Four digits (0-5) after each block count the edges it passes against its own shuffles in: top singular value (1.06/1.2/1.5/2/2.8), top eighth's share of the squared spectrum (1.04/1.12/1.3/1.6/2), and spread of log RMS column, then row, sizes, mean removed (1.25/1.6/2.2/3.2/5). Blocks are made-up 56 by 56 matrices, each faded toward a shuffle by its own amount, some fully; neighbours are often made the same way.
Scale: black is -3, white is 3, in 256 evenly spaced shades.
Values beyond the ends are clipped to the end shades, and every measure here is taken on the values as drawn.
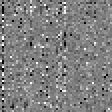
4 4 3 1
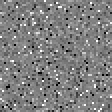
0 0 0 0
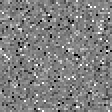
0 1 0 0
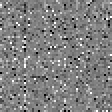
3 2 2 0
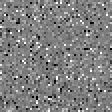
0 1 0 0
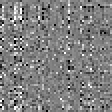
4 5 3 2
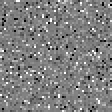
0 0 0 0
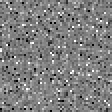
0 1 0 0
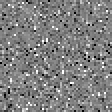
0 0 0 0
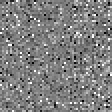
3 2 2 0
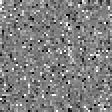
2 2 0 0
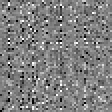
3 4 3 1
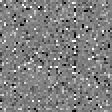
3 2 1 0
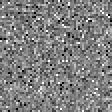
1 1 0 0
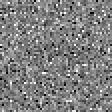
0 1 0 0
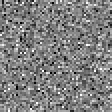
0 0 0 0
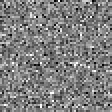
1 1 0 3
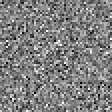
0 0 0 0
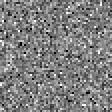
0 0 0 0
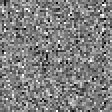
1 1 2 0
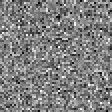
0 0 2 0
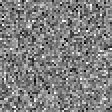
0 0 1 0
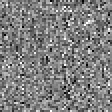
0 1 2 0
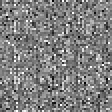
3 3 1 1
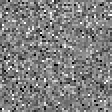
2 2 0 0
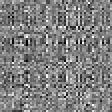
4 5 3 3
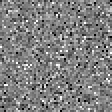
1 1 0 0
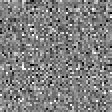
4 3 2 2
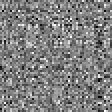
4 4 2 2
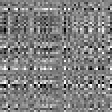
5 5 4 4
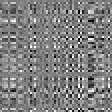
5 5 4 4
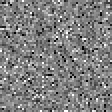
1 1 0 0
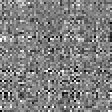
4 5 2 3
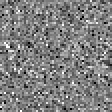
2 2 0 1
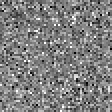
2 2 0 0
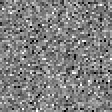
2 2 0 1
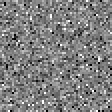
0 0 0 0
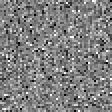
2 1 0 0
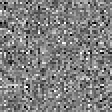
3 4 2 2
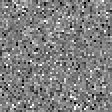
1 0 0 0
